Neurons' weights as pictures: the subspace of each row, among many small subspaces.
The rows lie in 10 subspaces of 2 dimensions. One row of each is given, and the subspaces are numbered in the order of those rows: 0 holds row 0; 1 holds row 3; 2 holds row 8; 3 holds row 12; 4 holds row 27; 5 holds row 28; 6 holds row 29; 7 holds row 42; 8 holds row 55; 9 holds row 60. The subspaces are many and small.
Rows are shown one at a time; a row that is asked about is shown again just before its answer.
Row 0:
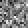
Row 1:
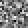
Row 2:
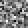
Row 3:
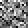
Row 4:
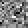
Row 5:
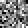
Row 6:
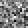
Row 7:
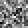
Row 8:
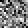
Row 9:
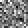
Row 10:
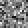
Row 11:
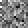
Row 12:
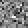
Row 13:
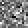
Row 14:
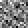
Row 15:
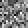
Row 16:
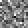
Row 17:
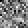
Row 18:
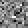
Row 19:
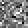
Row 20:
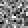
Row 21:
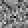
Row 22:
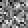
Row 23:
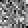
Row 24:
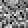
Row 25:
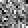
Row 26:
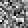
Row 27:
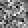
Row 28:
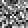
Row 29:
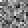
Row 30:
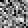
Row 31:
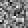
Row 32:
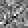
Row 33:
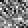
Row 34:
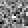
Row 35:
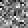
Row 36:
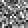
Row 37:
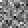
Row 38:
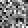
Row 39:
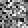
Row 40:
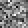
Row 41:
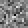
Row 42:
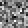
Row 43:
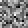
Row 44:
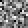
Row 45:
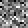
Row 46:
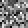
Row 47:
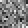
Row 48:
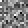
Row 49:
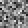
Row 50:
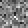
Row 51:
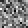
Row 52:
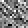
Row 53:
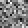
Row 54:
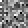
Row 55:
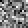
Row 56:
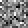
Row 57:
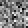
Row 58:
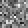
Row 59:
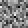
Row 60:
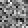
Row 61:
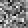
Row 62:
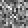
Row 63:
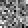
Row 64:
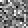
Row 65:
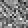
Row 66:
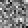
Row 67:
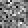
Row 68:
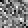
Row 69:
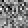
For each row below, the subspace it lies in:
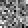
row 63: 3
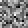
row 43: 6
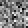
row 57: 7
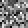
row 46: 5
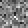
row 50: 1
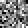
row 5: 3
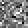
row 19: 3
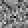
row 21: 6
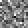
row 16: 2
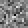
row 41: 4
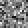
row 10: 8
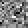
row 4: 3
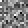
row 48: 5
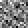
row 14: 0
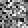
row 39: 4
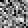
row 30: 2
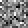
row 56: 1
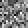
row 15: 5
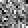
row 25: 8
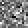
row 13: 3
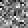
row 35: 1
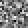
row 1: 7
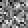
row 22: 0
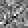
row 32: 4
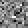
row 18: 3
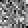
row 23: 8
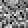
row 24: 5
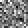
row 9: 2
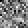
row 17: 6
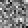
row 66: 9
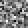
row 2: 7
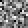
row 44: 7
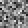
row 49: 7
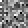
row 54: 5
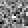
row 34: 8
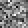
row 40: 4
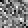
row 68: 2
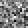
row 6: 7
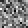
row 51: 2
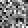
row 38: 9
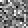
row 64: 2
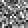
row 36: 5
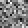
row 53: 9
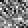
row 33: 6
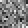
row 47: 8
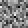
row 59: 6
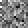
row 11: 6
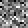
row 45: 1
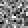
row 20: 8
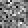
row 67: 4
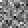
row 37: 0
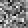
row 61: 4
